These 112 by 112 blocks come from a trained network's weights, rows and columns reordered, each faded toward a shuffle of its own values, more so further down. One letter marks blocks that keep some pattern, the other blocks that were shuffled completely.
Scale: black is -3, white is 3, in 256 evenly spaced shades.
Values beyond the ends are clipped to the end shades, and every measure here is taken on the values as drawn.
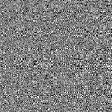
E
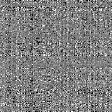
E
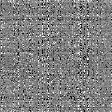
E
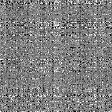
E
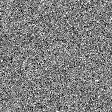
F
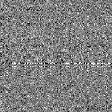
E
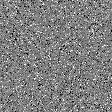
F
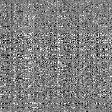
E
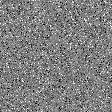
F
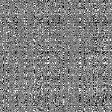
E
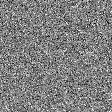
F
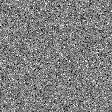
F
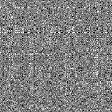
E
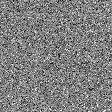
F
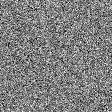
F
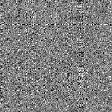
E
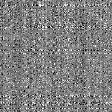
E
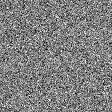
F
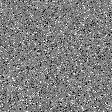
F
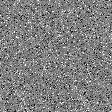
F
